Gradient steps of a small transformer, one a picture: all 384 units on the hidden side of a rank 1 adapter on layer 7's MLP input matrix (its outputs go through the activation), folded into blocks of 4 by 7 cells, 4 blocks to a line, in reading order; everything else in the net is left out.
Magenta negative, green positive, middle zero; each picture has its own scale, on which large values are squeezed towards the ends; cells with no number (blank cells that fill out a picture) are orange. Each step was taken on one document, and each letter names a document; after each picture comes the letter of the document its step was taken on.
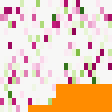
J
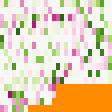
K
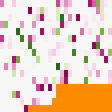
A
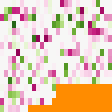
J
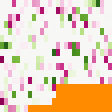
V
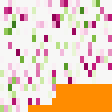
J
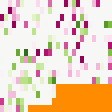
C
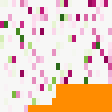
A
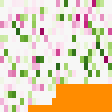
K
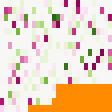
J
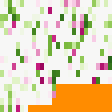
C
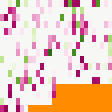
C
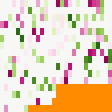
A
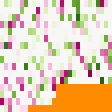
V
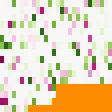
V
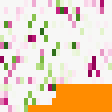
V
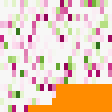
K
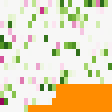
V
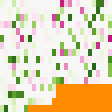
K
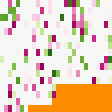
C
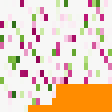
A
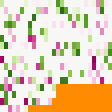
V
